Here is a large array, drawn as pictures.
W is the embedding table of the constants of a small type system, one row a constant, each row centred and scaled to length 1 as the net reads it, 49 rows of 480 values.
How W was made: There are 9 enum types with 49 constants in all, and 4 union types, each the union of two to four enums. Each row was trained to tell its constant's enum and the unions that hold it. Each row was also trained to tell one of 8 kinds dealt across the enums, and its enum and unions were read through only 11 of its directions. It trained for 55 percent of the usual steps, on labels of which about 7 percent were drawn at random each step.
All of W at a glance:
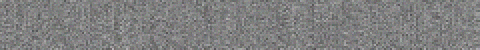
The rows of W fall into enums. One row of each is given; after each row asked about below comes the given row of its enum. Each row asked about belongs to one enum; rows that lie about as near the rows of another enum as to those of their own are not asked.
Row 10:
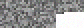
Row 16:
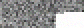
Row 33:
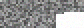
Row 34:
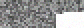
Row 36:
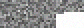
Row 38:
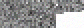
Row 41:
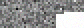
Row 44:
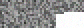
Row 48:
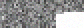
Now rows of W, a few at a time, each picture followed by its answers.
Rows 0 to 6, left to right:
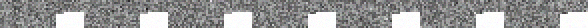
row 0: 33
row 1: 36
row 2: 33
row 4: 41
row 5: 34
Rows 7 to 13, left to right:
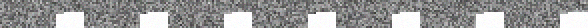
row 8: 10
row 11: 34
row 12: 10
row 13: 33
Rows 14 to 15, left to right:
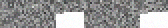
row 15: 10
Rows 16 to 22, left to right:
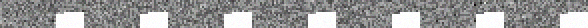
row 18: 16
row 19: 38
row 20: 34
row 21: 10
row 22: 16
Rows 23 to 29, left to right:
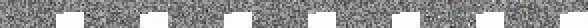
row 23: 36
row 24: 38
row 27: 41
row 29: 38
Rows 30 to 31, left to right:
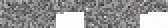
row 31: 44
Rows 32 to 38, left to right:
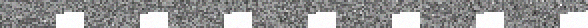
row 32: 41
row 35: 10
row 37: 38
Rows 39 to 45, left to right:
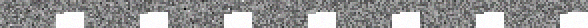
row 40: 16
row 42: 16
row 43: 41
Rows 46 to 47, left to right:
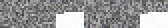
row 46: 16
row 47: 38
